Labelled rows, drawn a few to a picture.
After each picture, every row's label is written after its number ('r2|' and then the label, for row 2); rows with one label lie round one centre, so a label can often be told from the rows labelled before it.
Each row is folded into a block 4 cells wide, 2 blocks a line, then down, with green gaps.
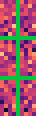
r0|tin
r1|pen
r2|tin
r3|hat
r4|pen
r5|pen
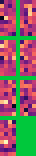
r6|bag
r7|hat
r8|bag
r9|bag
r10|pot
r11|pen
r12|pot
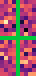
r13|pot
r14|pen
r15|bag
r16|pot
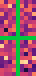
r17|pen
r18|tin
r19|bag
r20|pot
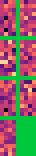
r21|pen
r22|tin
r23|pot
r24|tin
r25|pen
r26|hat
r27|tin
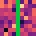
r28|pen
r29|bag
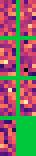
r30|tin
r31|tin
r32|pot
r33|pen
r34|hat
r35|pot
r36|hat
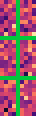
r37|pen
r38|pot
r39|bag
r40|tin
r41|pen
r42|bag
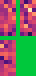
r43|hat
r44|hat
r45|bag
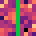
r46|bag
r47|pen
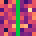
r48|pen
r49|hat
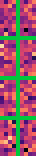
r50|pen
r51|pen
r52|bag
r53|tin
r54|bag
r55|tin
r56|pot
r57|pen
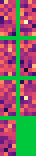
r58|bag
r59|pot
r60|tin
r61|pen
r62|pen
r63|bag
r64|pen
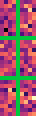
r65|pen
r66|hat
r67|bag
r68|hat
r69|hat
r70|pot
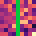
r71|pen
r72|pot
